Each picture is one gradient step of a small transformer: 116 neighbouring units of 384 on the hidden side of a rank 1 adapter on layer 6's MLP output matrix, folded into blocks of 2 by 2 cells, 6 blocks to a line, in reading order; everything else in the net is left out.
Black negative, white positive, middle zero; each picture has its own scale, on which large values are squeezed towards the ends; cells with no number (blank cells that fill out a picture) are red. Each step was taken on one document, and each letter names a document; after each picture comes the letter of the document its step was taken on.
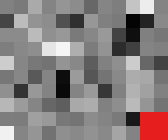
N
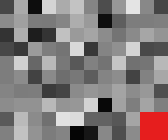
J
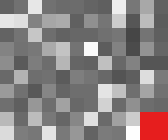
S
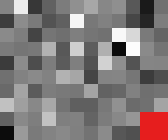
N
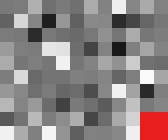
S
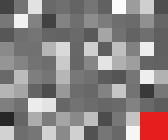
S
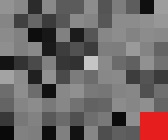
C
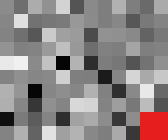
C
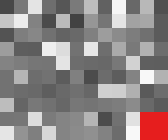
S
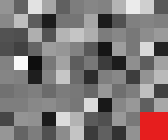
J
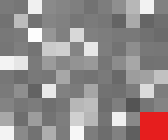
C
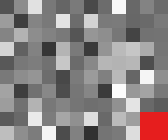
S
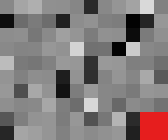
N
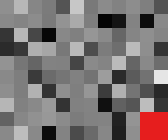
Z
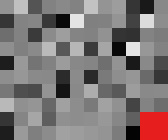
N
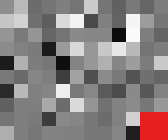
N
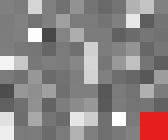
C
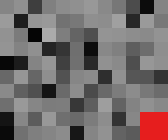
C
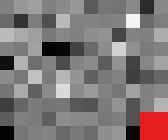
N
